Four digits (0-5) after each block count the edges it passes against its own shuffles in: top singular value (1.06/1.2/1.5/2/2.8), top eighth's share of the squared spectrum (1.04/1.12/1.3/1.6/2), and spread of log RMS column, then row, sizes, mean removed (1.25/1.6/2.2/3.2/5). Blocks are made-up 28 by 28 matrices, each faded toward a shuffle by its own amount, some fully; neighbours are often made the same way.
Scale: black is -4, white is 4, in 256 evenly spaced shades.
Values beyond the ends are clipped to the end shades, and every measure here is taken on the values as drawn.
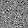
0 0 0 0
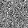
0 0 0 0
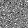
0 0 0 0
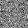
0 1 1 0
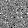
1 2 0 0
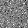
0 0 0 0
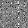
2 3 1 0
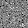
1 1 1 0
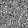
0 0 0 0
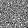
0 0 0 0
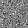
0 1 0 0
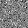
0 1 0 1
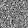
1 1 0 0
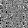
1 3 2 0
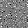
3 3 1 0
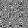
3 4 2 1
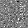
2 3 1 1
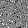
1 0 0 1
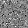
2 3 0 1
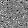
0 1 0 0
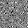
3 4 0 1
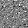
2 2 0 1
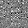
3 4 1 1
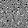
2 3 1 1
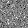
1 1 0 0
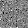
1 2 1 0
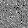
2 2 1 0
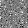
2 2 2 0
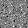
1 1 0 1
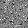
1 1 0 0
